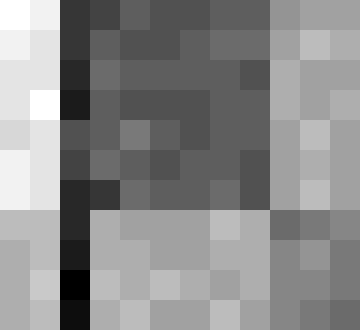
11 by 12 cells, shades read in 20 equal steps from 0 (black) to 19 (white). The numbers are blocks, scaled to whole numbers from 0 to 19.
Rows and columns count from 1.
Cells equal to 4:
3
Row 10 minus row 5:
-3 -2 -6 7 4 7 7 5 6 -2 -4 -3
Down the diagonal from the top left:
19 17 3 7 9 6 7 14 13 10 9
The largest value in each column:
19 19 6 14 14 14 13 14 13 13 14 13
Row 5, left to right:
16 17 6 7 9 7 6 7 7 12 14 12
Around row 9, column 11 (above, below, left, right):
9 10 10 9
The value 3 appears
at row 3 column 3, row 7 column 3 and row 8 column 3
